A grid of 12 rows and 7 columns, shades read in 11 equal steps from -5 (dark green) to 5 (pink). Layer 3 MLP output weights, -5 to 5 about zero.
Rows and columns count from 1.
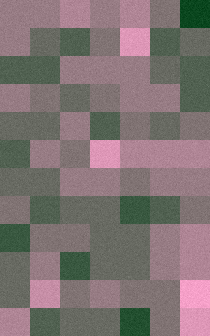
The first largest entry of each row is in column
3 5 3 1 3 4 3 1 7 7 7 7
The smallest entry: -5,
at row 1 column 7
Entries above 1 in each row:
2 1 0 0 0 4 0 0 1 1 2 2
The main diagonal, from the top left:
1 -1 1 0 0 2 1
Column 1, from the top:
1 1 -2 1 -1 -2 -1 0 -3 -1 -1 2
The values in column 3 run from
-3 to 2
